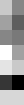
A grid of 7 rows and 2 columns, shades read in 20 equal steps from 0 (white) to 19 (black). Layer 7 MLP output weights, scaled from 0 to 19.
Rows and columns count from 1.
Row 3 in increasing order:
9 10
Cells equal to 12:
1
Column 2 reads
9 12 10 7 4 19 3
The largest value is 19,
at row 6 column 2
